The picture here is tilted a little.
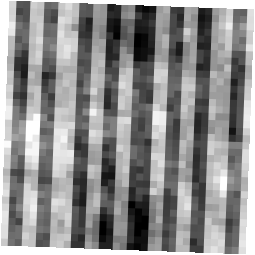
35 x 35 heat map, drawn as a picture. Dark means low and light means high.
Grain: streaks running down. Stripes: upright, repeating 8 times. Ninth with the highest average: middle left.
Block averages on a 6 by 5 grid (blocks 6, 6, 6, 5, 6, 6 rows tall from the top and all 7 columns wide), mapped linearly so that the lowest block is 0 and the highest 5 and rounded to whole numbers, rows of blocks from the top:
4 4 0 3 4
3 4 2 3 3
4 5 3 4 3
5 5 3 4 4
4 4 1 4 4
4 4 0 3 4
